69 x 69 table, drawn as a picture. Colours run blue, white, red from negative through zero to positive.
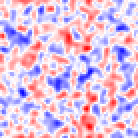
Average level on the scale: 50%. Seam: none. Stripes: none. Mirror symmetry: none. Histogram: bell-shaped. Slope: none. Grain: blotchy.
